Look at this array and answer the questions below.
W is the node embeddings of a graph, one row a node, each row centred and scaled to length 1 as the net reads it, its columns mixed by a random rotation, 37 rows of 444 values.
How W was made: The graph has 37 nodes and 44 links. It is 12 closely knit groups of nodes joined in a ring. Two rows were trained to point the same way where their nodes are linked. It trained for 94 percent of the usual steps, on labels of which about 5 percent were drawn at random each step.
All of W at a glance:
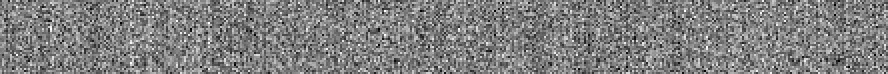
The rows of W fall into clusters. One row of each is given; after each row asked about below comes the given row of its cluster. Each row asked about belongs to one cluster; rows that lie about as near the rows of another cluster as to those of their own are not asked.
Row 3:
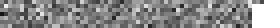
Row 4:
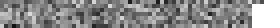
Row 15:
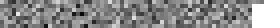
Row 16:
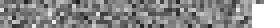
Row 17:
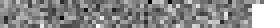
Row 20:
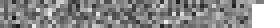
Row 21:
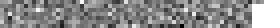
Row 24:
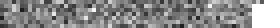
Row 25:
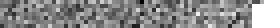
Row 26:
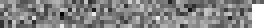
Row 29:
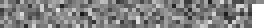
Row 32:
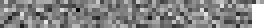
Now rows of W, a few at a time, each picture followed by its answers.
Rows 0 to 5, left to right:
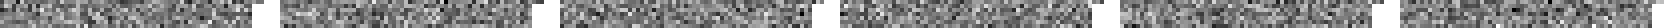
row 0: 29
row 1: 4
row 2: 26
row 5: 17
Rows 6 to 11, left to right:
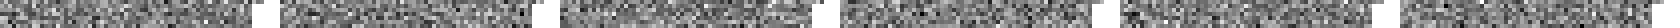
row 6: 32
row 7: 26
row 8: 24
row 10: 32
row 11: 21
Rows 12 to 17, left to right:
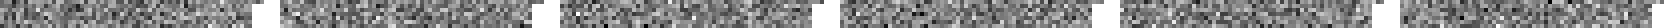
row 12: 25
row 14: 15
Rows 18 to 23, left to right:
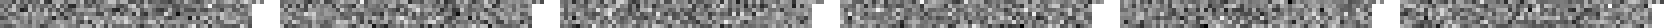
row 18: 24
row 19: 4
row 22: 17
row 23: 3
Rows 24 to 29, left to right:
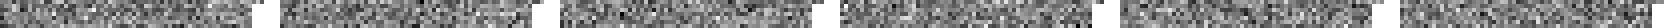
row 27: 3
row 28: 20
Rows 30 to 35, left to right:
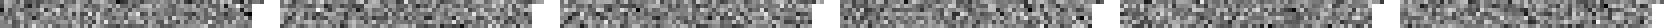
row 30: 29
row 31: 21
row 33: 25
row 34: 3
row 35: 20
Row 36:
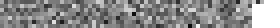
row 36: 16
